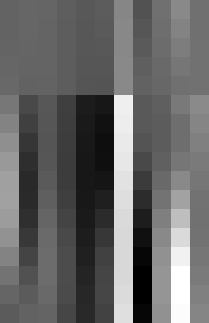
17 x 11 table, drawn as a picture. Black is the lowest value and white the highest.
The ninth with the highest average is the bottom right. The top left is the calmest part. The grain runs up and down. The top part is calmer, up to a seam about 30% of the way down.
